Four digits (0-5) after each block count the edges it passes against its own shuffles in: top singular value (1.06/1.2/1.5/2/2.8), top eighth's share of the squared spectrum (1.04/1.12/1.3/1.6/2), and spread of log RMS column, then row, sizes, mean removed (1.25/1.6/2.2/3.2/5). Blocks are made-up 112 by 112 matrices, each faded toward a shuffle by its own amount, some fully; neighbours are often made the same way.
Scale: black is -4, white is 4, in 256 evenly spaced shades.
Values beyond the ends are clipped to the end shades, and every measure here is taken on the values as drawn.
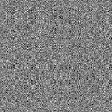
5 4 3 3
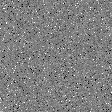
0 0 0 0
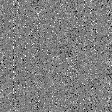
2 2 3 0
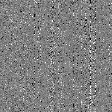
2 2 3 0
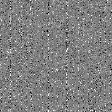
2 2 3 0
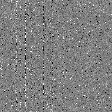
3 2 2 0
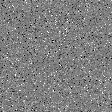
0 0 0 0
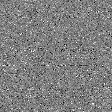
2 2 0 2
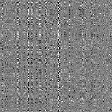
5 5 4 2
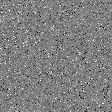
1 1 0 0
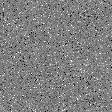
2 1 1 0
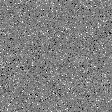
0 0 0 0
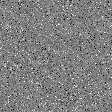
0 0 0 0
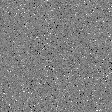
0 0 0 0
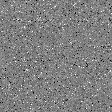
1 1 0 1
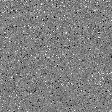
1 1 0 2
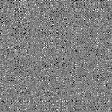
4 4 2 2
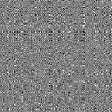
5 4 3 3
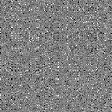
4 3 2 2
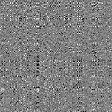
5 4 3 3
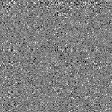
4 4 2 3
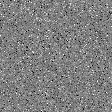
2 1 0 0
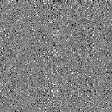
4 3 2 2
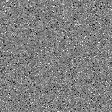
3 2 0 0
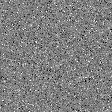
1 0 0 0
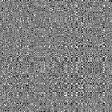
5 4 3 3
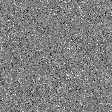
2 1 0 0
